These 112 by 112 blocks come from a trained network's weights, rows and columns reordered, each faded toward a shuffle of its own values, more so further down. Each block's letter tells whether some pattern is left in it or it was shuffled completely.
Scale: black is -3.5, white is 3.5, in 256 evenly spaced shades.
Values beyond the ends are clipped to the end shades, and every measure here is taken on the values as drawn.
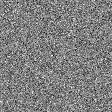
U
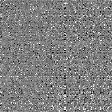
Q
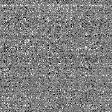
Q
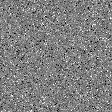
U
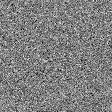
U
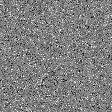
U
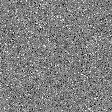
U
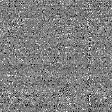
Q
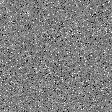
U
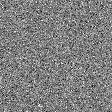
U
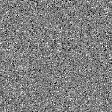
Q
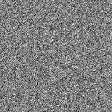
Q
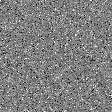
U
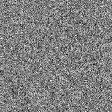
Q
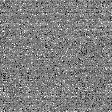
Q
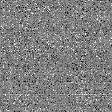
Q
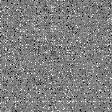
Q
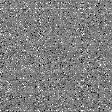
Q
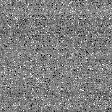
Q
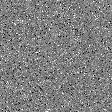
U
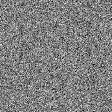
Q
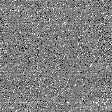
Q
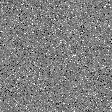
U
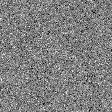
U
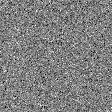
U
